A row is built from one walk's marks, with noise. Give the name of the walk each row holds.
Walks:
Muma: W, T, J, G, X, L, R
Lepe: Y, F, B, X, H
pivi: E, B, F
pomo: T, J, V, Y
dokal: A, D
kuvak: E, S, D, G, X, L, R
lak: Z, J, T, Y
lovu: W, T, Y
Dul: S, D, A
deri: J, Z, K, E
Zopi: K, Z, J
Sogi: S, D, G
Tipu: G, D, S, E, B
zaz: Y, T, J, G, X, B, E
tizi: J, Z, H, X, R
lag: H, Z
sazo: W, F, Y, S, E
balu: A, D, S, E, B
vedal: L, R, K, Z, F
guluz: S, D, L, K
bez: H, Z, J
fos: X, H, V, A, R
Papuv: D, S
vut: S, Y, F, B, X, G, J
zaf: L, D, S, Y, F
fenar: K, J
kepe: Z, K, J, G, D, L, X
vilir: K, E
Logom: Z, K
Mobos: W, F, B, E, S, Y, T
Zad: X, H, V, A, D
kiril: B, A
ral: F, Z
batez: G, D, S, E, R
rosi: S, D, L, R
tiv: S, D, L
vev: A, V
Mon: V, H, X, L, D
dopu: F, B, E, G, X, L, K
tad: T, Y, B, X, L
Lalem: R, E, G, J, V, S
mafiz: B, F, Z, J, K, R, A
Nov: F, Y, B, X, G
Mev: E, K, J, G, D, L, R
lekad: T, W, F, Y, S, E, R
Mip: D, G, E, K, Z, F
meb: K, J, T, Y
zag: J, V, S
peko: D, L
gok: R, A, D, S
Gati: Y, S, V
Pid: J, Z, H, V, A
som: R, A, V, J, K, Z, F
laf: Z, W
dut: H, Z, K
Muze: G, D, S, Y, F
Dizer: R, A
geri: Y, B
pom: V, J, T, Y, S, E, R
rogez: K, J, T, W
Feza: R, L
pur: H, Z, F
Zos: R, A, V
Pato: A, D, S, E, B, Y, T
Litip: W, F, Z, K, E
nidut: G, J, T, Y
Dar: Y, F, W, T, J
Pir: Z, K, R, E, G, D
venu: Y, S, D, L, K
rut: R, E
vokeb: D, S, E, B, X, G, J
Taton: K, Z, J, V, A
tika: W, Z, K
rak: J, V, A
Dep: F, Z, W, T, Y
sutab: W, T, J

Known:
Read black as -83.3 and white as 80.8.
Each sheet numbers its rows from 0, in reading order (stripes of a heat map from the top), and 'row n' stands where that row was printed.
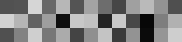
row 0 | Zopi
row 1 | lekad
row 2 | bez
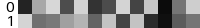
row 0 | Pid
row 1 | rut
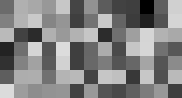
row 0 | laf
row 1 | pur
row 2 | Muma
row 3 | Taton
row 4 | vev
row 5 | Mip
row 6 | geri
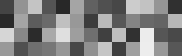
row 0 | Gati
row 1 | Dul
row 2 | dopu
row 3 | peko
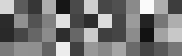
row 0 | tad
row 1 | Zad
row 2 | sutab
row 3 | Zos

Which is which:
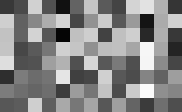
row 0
pomo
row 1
tizi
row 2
pom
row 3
Mev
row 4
Feza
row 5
dokal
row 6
tiv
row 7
deri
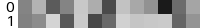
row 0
gok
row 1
som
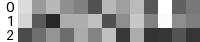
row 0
vedal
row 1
kuvak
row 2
vilir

